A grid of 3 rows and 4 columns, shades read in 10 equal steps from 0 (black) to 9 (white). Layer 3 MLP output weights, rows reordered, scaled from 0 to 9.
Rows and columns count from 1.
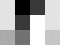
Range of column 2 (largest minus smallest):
4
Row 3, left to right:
6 4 9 7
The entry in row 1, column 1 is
8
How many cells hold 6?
1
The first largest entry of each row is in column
1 3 3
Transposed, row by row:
8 8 6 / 0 2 4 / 2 9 9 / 8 8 7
